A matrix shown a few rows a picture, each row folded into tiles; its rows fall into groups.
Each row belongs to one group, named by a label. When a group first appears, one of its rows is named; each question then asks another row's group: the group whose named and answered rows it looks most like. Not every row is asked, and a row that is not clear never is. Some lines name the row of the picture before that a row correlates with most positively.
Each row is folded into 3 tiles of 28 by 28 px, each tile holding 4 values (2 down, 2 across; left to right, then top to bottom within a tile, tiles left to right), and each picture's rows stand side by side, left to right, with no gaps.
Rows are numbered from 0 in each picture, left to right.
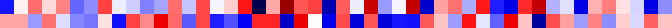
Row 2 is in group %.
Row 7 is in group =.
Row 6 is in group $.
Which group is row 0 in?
$
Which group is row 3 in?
$
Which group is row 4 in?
%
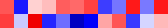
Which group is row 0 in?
%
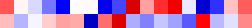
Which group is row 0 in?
=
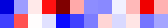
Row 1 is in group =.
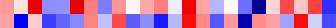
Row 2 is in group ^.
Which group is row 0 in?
%
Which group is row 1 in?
%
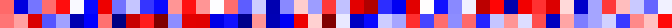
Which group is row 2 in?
^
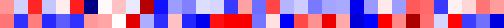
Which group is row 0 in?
%
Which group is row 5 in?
%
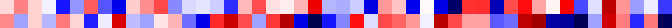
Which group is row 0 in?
=
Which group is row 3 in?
^
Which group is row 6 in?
^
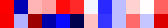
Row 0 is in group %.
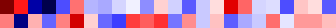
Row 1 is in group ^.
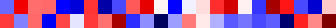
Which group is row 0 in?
=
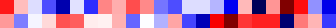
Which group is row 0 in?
=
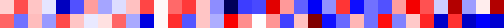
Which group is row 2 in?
=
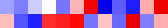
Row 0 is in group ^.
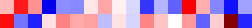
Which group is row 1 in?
=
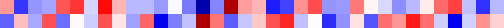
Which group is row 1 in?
^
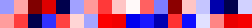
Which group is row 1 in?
^
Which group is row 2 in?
=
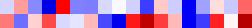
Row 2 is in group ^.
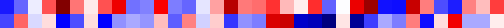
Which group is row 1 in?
%
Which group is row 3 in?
^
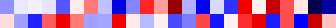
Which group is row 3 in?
=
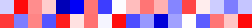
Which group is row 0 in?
=
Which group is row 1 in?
%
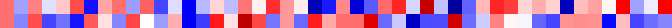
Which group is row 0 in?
%
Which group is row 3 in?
=
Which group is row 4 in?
%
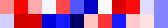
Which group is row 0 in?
^
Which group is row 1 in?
$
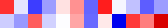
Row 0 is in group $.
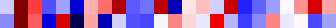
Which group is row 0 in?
^
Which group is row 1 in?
%
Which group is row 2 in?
$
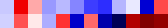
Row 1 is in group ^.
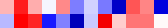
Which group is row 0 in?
^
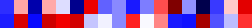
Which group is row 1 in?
=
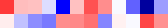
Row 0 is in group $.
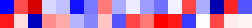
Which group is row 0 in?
$
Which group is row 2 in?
$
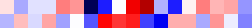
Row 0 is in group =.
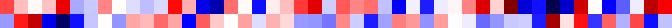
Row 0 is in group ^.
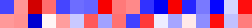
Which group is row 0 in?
$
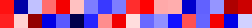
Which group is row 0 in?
%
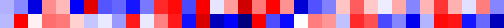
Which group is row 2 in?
%
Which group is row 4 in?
^
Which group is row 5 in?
^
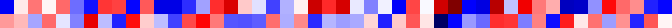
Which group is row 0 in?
$
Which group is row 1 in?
$
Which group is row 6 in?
=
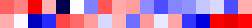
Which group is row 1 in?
=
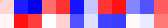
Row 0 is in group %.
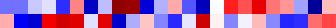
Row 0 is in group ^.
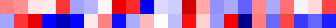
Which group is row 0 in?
^
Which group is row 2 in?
^
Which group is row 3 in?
%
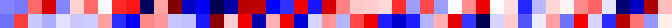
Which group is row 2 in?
=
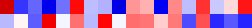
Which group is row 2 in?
%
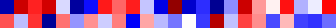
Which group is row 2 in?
=
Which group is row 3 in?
%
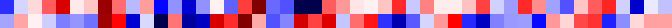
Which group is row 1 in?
^
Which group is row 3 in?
=
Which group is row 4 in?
^
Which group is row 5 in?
^
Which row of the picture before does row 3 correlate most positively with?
2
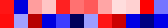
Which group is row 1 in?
^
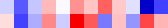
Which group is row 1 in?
=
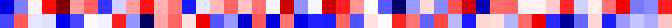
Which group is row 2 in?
%
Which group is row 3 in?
%
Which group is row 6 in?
^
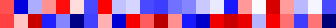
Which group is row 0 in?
%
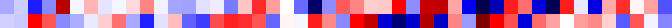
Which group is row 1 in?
^
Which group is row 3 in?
=
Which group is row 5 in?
=
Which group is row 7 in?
$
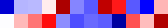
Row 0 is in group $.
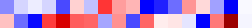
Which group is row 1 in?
=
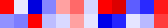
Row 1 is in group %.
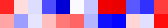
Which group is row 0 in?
=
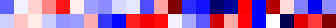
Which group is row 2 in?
=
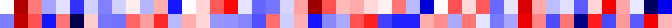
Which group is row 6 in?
^
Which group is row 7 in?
=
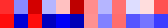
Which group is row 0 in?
%
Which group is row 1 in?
%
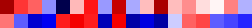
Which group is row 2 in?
^
